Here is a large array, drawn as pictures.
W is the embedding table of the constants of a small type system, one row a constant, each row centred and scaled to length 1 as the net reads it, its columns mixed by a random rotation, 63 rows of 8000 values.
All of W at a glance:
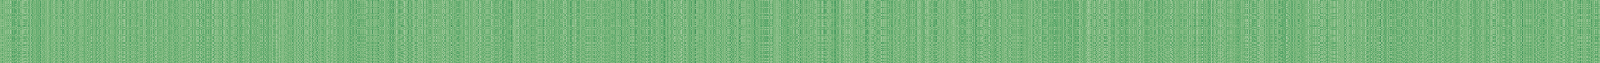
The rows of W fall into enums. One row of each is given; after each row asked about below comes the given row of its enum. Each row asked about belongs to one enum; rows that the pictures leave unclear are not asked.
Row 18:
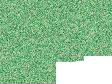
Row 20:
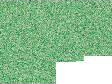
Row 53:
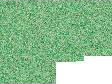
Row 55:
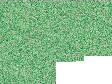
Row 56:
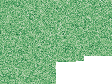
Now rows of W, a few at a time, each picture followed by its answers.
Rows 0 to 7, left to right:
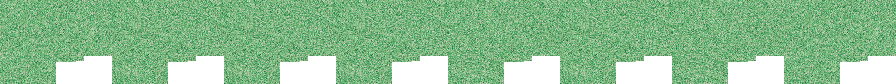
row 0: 18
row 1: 55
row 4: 20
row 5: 55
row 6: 20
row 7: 18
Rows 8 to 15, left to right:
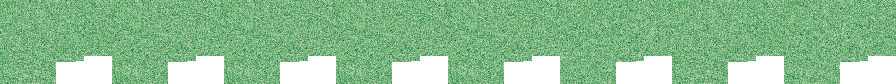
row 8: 20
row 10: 55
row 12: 55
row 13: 18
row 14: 20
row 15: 56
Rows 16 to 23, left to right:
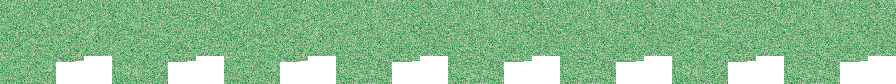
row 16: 18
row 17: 55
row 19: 20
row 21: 20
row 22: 55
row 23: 20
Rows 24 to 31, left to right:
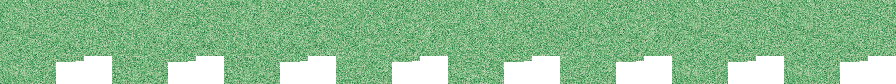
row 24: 55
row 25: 53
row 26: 53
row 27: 18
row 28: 20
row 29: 18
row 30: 55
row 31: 55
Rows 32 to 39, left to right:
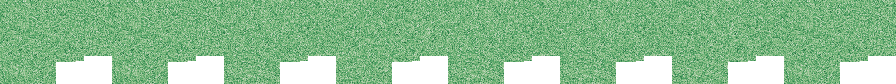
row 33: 55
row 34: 20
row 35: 18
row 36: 20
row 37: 20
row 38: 56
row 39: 55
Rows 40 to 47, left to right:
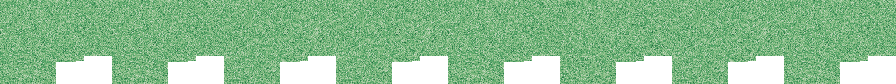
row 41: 20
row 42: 18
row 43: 18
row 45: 53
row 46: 18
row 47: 20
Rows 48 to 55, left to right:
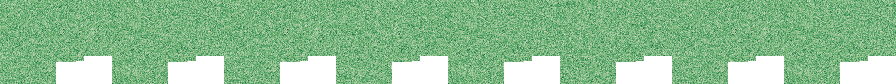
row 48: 18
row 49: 55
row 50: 18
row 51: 56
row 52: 55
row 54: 18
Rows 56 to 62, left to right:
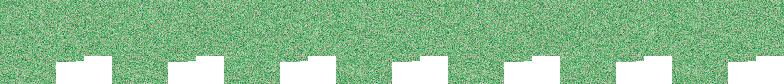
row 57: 20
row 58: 18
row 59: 55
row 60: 20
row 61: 18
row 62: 55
